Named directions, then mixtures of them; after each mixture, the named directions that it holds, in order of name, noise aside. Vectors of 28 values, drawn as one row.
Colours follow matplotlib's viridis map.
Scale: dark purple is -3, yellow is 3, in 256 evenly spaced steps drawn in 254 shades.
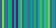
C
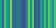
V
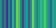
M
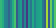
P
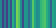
M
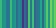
P, V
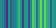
C, M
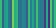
C, P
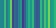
C, V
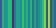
C, P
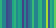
M, P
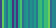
C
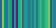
C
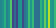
C, V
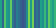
V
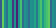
C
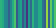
P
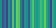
M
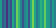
M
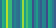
M, P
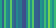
V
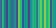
C, M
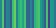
P, V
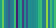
C, P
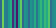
C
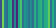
C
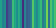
M, P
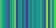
P
